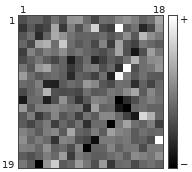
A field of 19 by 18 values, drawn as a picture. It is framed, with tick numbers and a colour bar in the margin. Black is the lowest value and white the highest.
Histogram: heavy tails on both sides. Odd rows or columns: none. Stripes: none.
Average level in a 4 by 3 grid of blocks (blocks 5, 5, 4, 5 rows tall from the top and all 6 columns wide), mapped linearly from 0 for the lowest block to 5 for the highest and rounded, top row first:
3 3 5 | 2 0 5 | 2 2 1 | 4 2 4
